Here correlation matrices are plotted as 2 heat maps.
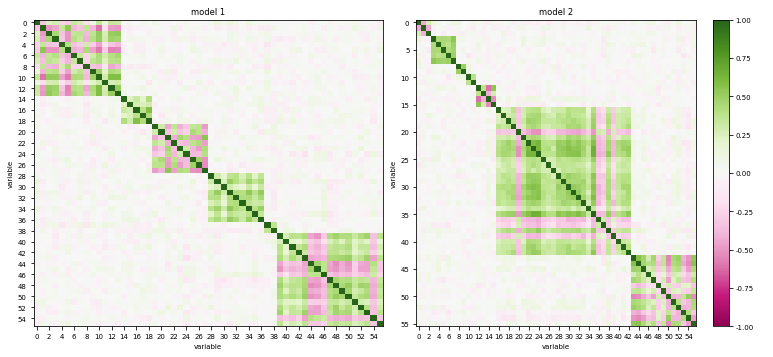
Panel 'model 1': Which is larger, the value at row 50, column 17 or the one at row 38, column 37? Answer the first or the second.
the second
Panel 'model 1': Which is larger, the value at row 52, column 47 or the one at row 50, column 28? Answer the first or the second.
the first
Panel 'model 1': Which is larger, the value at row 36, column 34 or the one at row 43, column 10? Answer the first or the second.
the first
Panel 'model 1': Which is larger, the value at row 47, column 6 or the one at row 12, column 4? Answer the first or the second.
the first
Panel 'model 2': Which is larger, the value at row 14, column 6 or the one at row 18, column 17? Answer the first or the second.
the second
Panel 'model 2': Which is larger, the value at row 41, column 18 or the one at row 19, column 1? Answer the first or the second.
the first
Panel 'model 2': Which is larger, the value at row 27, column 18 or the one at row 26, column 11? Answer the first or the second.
the first
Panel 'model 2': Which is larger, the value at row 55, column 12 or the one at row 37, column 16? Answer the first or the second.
the first
